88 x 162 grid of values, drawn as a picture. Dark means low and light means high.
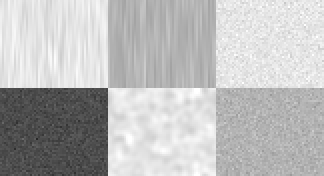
The table splits into 2 rows of 3 panels. Panel 1,1: very high, streaked downward, faint in contrast. Panel 1,2: high, streaked downward, faint in contrast. Panel 1,3: very high, fine-grained, faint in contrast. Panel 2,1: low, fine-grained, faint in contrast. Panel 2,2: very high, blotchy, faint in contrast. Panel 2,3: high, fine-grained, faint in contrast.
